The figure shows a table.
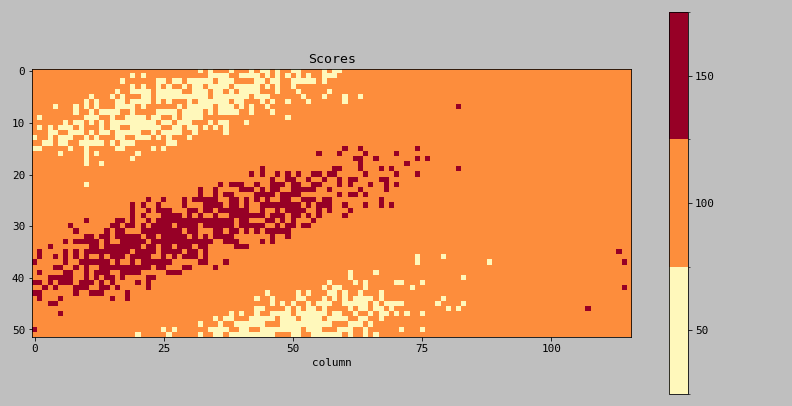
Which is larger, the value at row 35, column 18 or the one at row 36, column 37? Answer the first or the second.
the first
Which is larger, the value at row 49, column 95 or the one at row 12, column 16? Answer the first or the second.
the first
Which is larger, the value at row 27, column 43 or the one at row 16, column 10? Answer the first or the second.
the first
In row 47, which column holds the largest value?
5
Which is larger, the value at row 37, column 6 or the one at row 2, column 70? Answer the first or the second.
the first
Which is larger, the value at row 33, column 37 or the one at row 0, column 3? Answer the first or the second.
the first
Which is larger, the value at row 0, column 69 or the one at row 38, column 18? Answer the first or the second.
the second
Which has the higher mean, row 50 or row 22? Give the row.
22
